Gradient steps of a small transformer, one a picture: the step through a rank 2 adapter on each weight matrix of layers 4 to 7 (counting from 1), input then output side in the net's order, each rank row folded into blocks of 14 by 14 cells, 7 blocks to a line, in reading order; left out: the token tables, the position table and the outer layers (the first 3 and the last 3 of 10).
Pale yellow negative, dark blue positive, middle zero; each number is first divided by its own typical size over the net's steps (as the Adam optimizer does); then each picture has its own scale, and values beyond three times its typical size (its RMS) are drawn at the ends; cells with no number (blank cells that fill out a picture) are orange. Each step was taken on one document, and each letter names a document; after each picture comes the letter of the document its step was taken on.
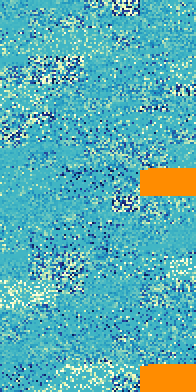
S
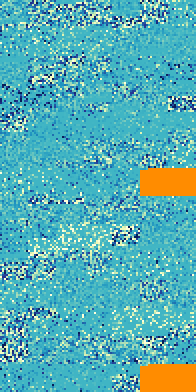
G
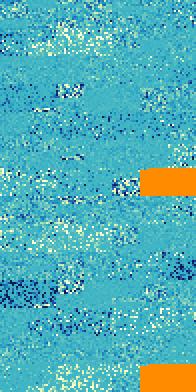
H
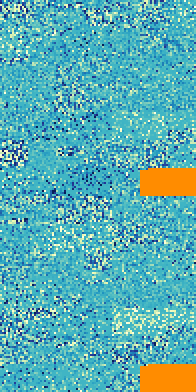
G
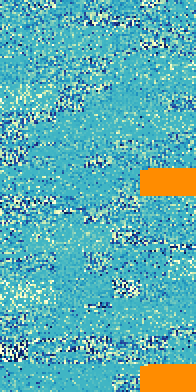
G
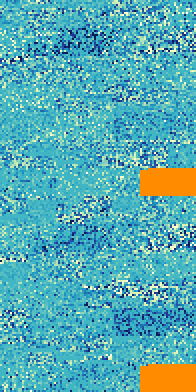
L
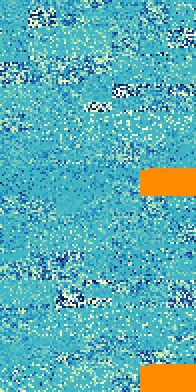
S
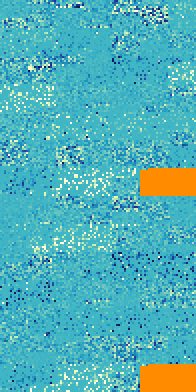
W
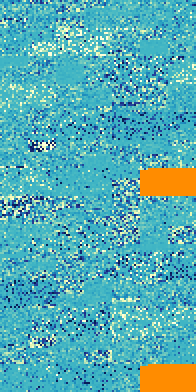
H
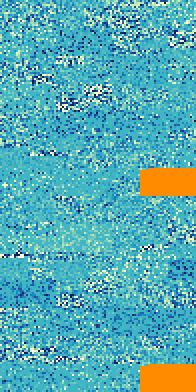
G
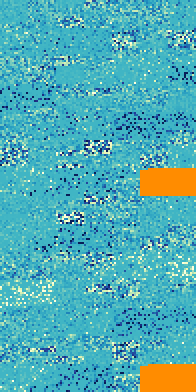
W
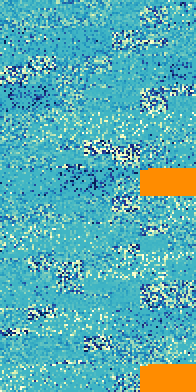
S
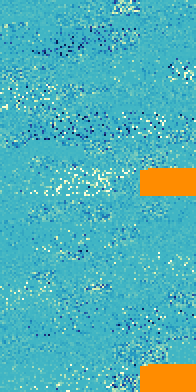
W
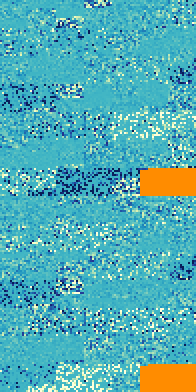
H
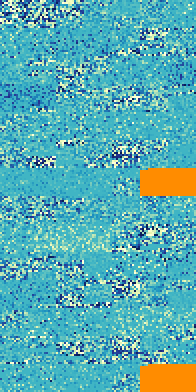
L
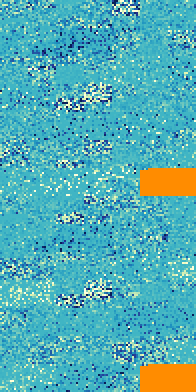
W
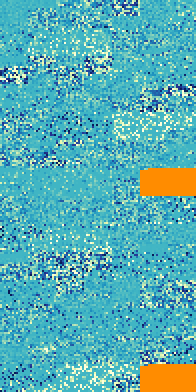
S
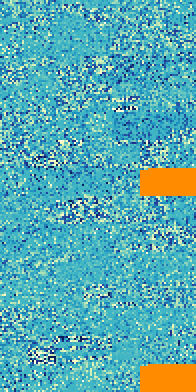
L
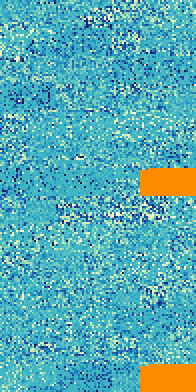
G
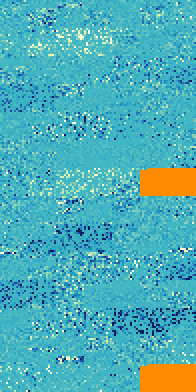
H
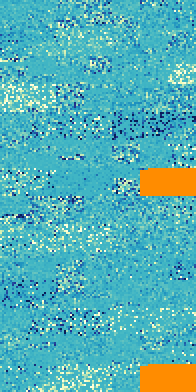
H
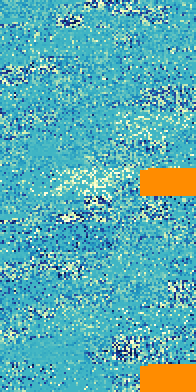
S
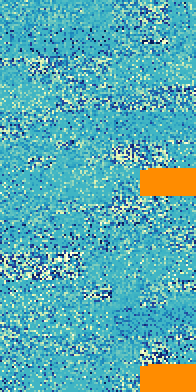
S
